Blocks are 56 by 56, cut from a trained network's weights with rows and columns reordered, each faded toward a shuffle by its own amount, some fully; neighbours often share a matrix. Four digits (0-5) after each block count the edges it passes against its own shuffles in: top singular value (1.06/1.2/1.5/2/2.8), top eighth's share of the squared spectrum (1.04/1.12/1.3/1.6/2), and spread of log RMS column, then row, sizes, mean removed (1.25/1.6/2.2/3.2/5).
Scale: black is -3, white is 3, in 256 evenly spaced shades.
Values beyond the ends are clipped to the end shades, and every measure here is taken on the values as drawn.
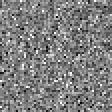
1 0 0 0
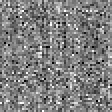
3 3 0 2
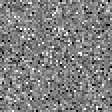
0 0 0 0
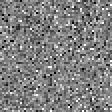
0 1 0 0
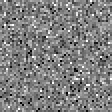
0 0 0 0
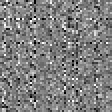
3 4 3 1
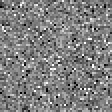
0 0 0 0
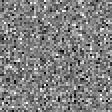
1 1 1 0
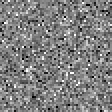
0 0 0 0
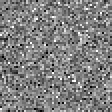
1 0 0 0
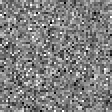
1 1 0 0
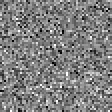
2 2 1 1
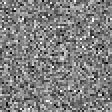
2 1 0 0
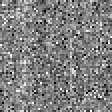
2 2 0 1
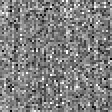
2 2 0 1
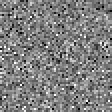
1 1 0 0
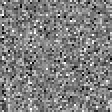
1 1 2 0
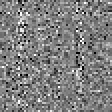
3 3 3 0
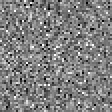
1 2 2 0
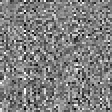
4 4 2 2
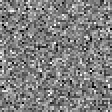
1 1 0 0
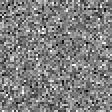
1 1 0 0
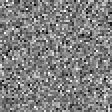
1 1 0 0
